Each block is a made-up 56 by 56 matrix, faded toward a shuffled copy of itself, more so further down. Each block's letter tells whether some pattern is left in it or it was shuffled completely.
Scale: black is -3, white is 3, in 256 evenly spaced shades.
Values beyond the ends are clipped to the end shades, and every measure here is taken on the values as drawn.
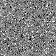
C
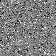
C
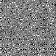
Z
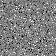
C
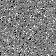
C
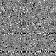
Z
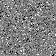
C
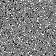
C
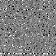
Z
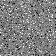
C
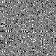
Z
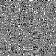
Z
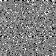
Z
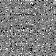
Z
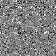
Z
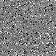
Z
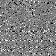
Z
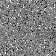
C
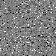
Z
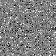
Z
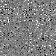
Z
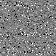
Z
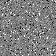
C
